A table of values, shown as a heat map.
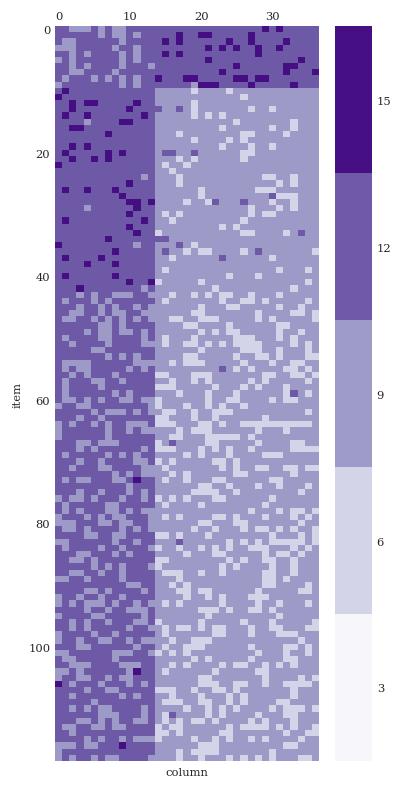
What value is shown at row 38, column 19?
9
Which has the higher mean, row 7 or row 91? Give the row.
7
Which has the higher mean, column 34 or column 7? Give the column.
7
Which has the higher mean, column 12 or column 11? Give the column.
11
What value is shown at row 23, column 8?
12
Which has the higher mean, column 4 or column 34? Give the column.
4
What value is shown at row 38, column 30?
9
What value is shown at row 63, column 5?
12
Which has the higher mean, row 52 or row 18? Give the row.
18
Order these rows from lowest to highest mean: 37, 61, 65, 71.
71, 65, 61, 37
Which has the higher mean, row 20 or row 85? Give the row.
20
